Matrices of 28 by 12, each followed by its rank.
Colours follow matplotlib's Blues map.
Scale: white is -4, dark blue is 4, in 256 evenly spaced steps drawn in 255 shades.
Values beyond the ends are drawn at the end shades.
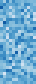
full rank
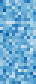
full rank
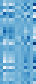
two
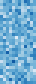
full rank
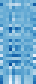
two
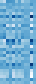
two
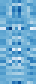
two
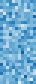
full rank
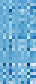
two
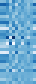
two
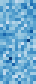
full rank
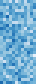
full rank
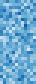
full rank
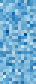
full rank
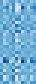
two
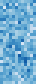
full rank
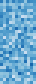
full rank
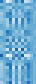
two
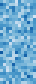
full rank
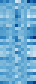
two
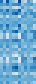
two
